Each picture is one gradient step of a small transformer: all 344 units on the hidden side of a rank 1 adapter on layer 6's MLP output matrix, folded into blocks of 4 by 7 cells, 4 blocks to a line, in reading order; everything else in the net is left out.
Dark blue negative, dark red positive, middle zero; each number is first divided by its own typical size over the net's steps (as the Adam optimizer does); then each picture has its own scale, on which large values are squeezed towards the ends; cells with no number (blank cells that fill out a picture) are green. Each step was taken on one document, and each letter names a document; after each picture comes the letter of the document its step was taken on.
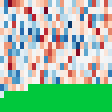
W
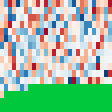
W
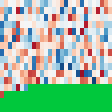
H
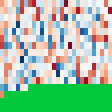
H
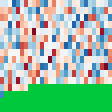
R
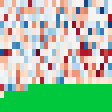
R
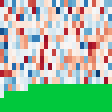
R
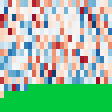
W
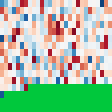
H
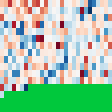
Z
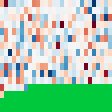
Z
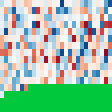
R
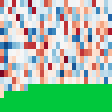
R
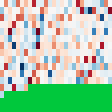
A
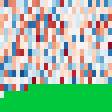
W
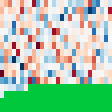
A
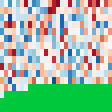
W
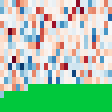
A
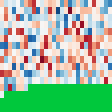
R
